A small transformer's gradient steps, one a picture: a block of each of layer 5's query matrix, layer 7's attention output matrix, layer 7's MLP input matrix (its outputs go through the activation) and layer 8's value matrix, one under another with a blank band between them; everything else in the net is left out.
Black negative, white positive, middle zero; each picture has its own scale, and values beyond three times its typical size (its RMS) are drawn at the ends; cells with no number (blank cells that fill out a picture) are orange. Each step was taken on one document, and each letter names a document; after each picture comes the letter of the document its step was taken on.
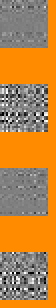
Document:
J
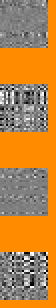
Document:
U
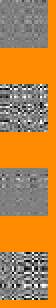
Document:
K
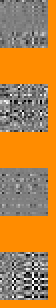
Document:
K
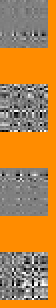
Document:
K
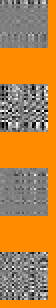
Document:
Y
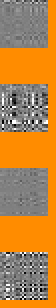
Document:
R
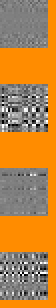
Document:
Y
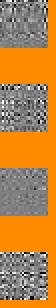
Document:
U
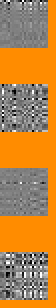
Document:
R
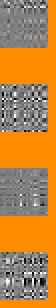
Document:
R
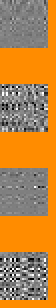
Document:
J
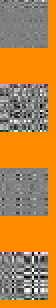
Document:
K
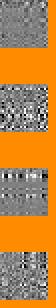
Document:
U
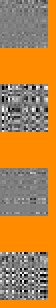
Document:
Y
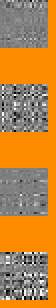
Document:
R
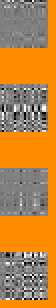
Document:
R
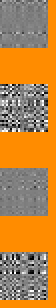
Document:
J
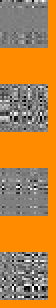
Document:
K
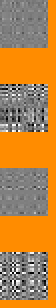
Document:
J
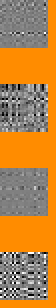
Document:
J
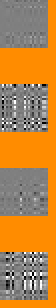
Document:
R
